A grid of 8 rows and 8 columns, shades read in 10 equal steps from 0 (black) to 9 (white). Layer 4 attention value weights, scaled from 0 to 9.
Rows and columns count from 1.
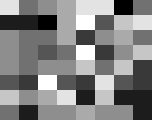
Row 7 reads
7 5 6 8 1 7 1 1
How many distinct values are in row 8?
4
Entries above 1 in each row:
7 5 8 8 8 8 5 6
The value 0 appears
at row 1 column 7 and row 2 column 3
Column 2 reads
4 1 4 4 4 2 5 1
